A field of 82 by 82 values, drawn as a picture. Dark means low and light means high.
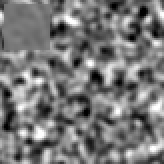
Calmest part: top left. Odd rows or columns: none. Grain: blotchy. Mirror symmetry: none. Slope: none. Odd patch: calmer, in the top left.
